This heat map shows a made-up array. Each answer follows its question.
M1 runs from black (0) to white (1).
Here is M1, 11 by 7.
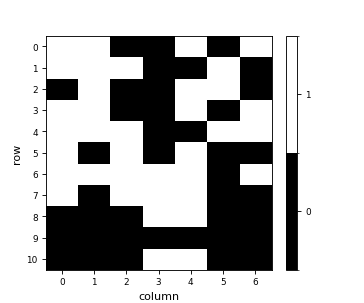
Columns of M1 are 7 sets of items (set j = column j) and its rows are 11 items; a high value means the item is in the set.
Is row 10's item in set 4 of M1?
yes
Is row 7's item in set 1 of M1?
no
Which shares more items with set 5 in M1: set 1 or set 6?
set 1
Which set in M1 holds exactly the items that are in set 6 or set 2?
0
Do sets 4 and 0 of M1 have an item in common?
yes
